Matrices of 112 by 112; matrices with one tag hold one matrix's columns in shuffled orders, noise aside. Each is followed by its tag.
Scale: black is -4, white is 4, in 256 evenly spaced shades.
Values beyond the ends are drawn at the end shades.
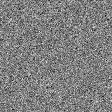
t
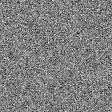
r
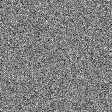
r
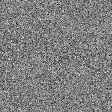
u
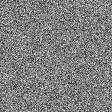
r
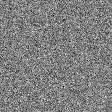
t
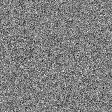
u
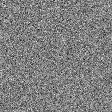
r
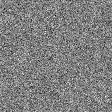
t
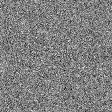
u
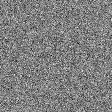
u
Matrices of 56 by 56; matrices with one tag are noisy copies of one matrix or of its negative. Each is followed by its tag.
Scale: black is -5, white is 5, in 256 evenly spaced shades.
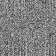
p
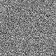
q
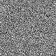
q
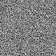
q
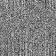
p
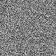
q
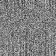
p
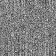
p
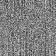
p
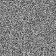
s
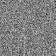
s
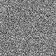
q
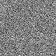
q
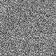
q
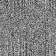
p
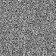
s
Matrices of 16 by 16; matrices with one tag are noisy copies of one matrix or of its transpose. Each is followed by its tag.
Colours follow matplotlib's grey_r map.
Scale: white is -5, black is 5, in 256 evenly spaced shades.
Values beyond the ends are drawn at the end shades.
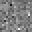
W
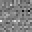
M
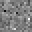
W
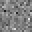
W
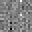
M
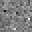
W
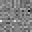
M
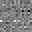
M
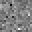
W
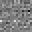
M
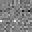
M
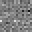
M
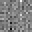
M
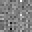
M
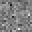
W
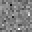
W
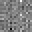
M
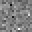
W
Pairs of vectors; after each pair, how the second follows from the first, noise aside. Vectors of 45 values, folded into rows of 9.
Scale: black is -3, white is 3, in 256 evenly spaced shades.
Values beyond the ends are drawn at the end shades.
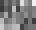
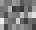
shuffled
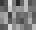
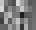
shuffled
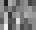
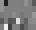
partly zeroed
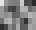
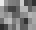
copied
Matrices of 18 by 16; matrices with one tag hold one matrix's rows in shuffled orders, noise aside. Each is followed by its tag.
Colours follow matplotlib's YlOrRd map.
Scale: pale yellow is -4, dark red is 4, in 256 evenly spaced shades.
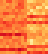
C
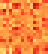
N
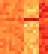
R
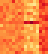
R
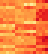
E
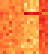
R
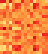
N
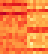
C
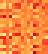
N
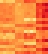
E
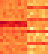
C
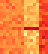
R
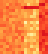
R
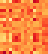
N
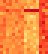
R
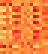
N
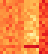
R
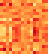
N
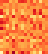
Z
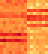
C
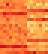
C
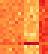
R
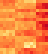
E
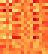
N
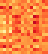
N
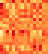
Z
